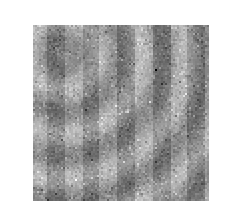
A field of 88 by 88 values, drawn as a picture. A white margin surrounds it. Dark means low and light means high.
Rings: centred on the top left. Histogram: bell-shaped. Stripes: upright, repeating 5 times.
